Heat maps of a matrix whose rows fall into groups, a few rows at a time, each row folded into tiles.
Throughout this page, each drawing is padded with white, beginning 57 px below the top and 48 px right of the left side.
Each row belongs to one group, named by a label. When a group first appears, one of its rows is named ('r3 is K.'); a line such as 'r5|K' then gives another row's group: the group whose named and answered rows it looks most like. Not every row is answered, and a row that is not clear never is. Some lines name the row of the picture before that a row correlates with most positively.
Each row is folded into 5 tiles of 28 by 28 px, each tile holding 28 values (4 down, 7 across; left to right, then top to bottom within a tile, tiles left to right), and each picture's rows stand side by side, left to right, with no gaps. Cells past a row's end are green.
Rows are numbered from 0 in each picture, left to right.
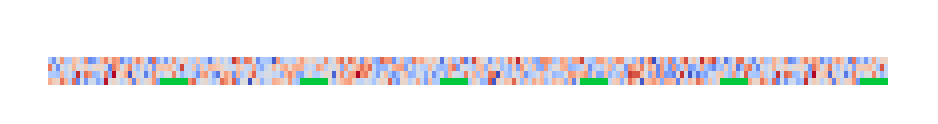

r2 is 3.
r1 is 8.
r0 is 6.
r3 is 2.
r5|6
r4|2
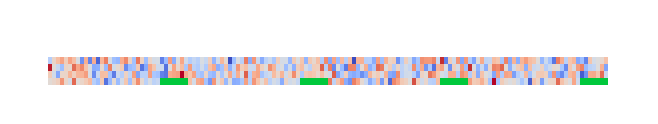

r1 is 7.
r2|7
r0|3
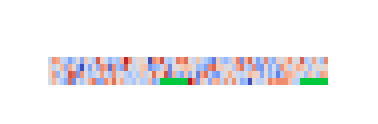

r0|2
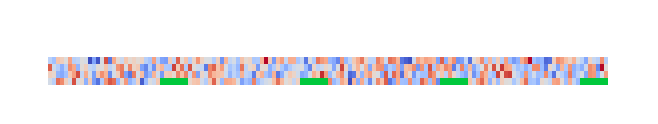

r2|6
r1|2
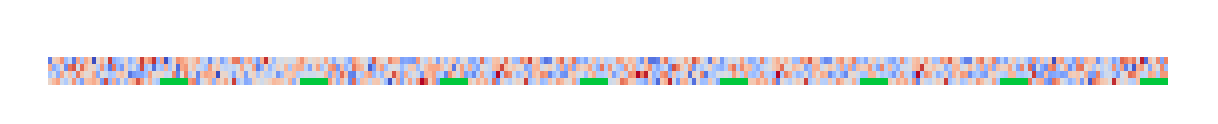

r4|3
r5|6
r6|6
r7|7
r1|8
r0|2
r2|6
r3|6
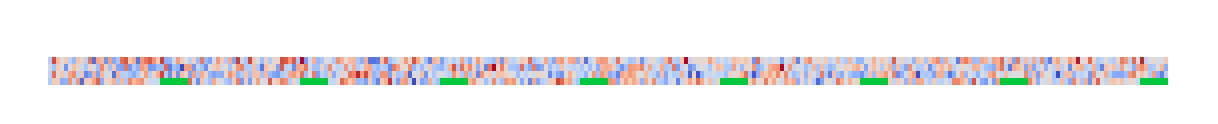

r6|7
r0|2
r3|2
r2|3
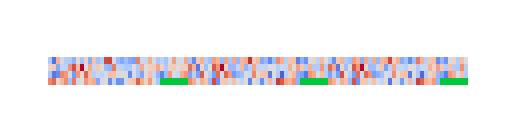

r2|6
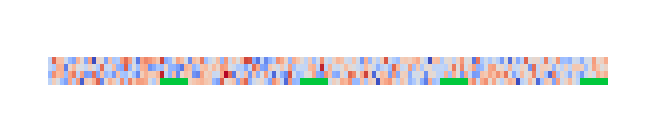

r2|3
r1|3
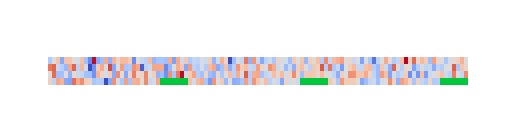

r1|7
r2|3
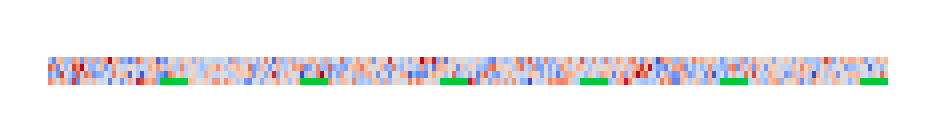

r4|3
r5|2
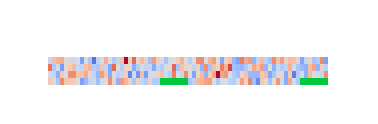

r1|3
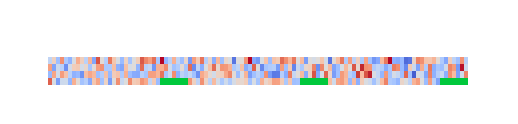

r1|3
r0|6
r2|3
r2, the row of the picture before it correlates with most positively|1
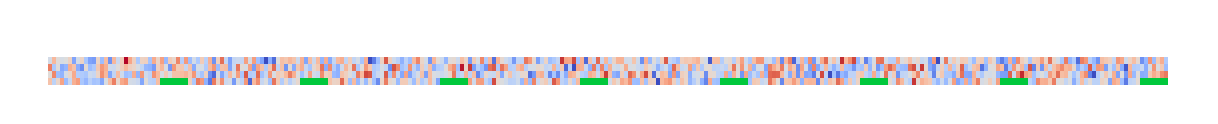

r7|3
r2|3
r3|7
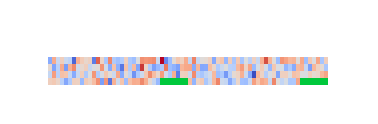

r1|7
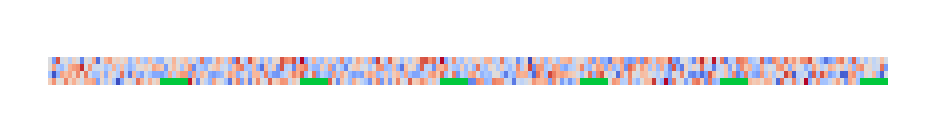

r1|6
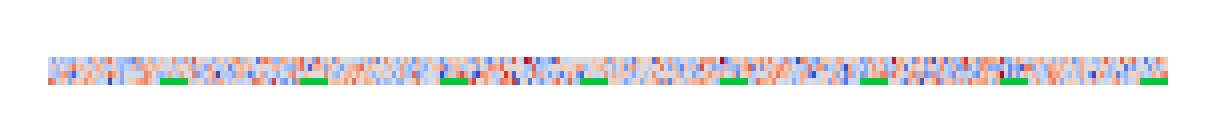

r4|2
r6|2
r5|3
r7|2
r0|8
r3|8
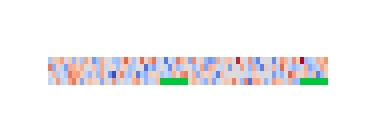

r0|2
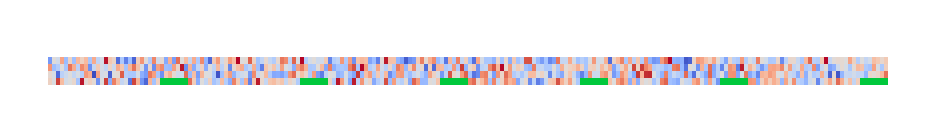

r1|6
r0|7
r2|7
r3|8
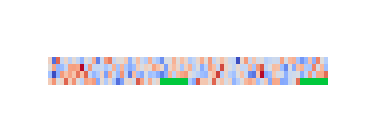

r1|7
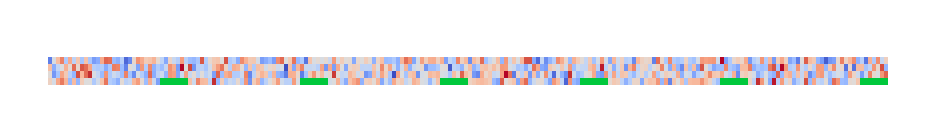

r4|2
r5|7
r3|3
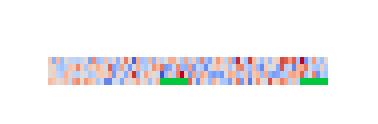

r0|8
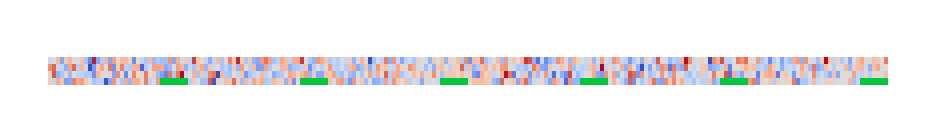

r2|7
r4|2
